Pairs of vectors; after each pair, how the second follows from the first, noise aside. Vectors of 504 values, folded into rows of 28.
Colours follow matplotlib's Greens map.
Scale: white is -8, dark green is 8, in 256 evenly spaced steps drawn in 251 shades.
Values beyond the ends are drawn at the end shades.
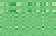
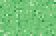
shuffled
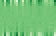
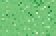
shuffled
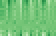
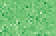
shuffled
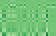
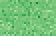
shuffled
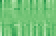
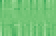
shrunk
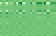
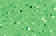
shuffled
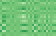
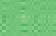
shrunk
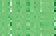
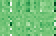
scaled up
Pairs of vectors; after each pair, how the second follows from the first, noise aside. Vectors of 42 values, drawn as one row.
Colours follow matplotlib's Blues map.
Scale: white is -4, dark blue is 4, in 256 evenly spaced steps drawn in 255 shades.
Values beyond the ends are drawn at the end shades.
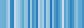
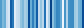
scaled up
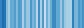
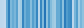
negated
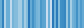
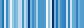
scaled up
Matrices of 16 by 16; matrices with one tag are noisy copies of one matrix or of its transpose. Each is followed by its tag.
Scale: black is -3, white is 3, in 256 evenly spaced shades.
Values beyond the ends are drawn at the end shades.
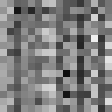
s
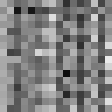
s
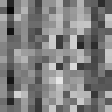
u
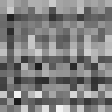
s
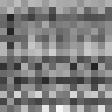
s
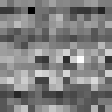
u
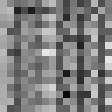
s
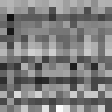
s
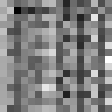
s
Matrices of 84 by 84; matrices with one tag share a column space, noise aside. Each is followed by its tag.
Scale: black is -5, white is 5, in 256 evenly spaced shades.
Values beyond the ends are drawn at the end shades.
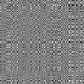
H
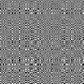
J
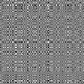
H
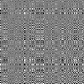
J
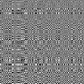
J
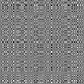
H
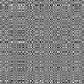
H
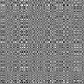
H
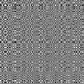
H
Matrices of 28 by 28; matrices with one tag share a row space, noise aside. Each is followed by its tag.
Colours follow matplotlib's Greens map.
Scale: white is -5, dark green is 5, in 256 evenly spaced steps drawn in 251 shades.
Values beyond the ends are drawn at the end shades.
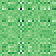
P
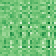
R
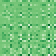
R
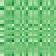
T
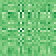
P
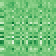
T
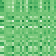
T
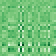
P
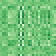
P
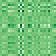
P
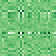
P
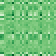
T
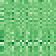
T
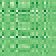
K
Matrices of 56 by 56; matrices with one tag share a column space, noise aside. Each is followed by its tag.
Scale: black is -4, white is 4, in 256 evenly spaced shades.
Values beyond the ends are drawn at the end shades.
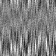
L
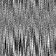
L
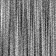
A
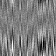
L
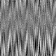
L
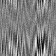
L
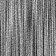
A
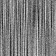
A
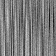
A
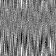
L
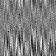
L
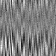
L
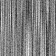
A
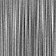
A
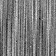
A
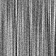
A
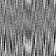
L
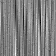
A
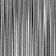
A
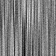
A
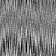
L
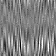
L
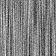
A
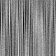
A
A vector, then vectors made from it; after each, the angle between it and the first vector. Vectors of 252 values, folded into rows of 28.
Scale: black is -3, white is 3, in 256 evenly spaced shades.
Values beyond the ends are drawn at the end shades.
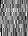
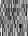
nearly opposite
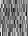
nearly opposite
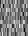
partly aligned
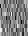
orthogonal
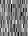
orthogonal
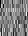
nearly parallel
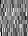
nearly parallel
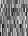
nearly opposite
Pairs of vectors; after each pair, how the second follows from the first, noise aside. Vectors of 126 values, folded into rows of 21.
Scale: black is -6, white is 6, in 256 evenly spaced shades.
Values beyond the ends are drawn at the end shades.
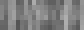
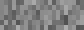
sign-scrambled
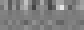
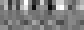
scaled up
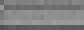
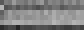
scaled up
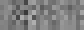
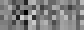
scaled up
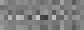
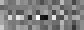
scaled up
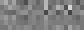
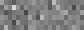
shuffled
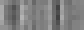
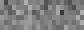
shuffled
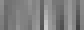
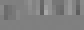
partly zeroed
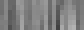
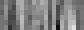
scaled up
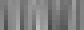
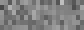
shuffled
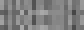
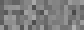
sign-scrambled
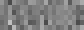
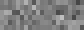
shuffled
